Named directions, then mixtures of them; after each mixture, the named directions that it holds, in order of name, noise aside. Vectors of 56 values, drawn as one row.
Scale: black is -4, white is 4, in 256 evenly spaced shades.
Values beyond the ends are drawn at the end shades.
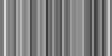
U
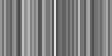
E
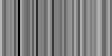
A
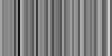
A, U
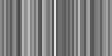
E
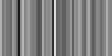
A, E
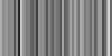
A, U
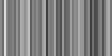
E, U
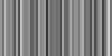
A, U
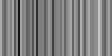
A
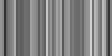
U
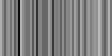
A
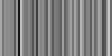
A, U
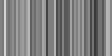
E, U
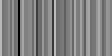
A, E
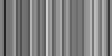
U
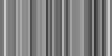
U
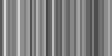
A, U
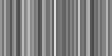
E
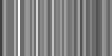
A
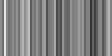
E, U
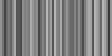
E, U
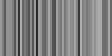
A, E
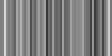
U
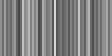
E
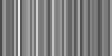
A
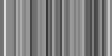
U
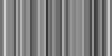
U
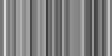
U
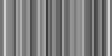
U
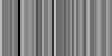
A, E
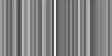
E
